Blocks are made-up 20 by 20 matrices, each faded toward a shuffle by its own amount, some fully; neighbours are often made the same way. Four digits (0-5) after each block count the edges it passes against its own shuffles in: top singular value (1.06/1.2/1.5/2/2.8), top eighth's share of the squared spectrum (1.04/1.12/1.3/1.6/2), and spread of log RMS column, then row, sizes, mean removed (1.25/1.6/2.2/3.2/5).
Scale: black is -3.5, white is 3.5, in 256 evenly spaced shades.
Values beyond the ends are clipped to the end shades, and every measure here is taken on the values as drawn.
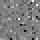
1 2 0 0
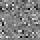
1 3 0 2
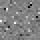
0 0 0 0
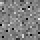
0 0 0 0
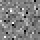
0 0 0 0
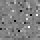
0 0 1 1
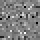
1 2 0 2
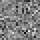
0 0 0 0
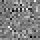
2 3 0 1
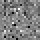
2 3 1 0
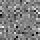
2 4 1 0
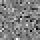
1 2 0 0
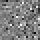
1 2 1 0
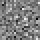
2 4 1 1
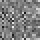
3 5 2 2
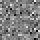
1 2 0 0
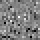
2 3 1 0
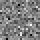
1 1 0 0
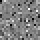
0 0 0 0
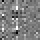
2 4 2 0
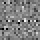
2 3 0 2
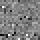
2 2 0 1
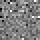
1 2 0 1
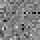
2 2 0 0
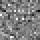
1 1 0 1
